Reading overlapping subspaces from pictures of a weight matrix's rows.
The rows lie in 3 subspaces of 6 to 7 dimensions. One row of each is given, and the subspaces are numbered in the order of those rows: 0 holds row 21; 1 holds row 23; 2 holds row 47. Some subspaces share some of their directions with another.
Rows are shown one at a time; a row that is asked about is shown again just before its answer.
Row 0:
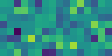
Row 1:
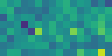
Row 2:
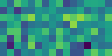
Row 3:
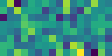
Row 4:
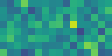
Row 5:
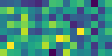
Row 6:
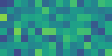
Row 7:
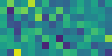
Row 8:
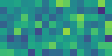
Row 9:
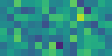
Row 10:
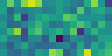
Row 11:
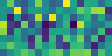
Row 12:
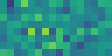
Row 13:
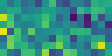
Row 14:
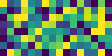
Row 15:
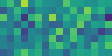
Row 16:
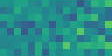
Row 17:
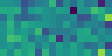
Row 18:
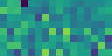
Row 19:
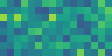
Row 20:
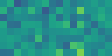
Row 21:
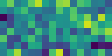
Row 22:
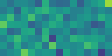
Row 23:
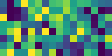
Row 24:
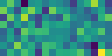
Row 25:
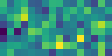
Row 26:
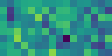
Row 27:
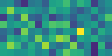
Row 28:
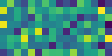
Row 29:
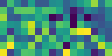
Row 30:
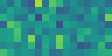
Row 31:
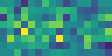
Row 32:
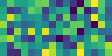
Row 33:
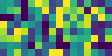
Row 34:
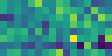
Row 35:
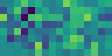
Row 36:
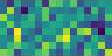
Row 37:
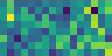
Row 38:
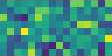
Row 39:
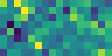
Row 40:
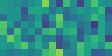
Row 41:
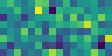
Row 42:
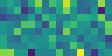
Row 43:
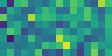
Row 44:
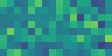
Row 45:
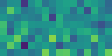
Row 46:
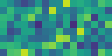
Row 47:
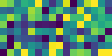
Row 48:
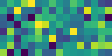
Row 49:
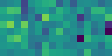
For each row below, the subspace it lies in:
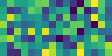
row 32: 2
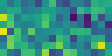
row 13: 0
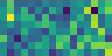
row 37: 1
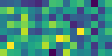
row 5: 2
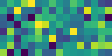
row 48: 2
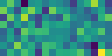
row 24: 2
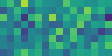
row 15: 2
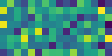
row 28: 0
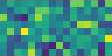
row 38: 1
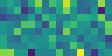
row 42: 0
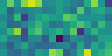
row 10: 2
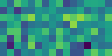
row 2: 2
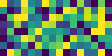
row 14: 1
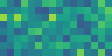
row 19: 1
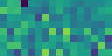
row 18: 1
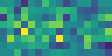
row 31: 2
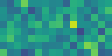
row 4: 2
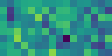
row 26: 1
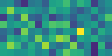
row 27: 2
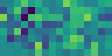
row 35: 2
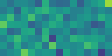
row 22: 2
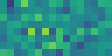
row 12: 1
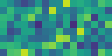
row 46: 2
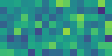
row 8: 0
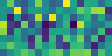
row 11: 2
